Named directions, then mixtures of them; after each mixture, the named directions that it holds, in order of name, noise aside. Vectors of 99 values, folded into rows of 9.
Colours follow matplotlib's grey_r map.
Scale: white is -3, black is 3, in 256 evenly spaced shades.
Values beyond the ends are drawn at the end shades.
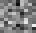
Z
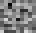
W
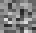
W, Z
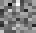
W, Z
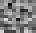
W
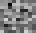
W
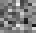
Z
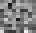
W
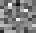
W, Z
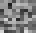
W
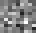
W, Z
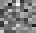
W, Z
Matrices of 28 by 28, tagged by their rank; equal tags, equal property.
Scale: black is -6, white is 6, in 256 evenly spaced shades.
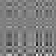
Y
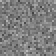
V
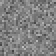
V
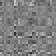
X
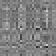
X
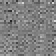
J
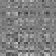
X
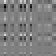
Y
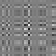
Y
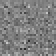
J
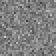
V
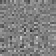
J
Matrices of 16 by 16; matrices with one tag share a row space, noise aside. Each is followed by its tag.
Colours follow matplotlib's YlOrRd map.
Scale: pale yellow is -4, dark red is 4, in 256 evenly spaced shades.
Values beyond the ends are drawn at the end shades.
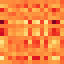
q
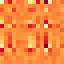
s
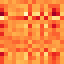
q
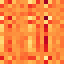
s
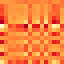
q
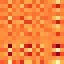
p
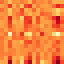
p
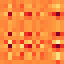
p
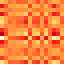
q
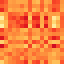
q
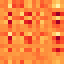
p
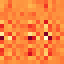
s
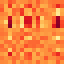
p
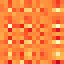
p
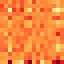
p
